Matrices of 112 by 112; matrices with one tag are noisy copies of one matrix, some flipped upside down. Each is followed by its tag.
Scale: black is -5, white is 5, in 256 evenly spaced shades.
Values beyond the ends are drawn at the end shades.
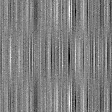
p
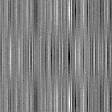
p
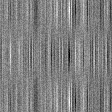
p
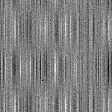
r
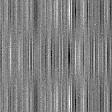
p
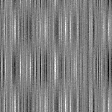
r
